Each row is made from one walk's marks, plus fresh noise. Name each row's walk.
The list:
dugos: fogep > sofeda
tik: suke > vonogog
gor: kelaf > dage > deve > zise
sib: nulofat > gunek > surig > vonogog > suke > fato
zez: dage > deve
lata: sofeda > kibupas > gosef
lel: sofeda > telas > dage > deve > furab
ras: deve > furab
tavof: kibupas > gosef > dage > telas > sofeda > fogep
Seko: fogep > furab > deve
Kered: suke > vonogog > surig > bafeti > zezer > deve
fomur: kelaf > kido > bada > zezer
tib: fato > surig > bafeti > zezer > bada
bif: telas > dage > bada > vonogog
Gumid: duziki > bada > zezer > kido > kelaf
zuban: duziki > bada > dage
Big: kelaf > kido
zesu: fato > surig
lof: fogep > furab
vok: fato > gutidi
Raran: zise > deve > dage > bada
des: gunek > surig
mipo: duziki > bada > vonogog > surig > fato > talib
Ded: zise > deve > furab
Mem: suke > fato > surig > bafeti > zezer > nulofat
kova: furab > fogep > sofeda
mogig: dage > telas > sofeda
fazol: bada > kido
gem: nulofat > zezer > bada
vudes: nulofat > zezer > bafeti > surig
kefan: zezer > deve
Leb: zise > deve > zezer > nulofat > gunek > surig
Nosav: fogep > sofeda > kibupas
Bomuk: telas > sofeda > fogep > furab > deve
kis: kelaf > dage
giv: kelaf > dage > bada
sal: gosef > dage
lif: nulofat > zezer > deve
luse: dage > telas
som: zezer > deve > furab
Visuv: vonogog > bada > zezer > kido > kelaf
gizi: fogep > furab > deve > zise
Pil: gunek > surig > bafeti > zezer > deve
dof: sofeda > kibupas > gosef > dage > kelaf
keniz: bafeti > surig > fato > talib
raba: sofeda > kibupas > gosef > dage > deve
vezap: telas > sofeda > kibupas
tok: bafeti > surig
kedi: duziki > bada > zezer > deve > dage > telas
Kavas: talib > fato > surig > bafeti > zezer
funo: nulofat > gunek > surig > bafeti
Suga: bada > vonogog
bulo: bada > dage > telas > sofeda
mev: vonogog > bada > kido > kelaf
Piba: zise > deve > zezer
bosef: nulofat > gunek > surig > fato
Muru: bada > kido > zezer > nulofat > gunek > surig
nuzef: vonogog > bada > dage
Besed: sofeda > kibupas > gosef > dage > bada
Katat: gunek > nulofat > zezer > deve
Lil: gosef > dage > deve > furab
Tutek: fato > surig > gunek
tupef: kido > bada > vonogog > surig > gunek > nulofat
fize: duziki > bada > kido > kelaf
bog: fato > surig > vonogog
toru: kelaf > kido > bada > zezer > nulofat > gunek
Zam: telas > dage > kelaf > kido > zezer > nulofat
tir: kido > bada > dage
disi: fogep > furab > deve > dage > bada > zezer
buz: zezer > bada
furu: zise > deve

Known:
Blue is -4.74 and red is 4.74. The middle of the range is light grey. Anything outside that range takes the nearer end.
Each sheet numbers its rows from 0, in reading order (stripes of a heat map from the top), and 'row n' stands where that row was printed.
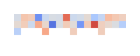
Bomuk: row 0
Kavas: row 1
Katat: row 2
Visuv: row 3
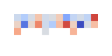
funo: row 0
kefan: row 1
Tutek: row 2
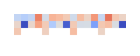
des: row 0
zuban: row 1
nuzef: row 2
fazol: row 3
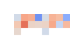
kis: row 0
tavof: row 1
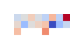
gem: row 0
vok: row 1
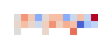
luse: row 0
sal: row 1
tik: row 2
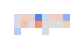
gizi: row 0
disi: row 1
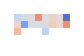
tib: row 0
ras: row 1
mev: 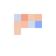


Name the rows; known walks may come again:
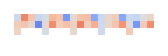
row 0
tir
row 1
gor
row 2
sal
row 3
Piba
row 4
Pil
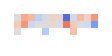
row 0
Besed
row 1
Seko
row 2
nuzef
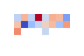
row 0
vok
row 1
Nosav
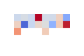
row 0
keniz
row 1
lif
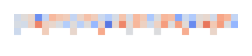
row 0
som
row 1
Visuv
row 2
buz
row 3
funo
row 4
Raran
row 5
raba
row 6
vudes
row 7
giv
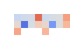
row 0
Kavas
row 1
Kered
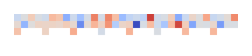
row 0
gem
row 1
Zam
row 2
tok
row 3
vezap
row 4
Tutek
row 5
kefan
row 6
tupef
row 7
tib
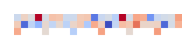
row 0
mipo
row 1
kedi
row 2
kova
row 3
zesu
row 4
kis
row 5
Mem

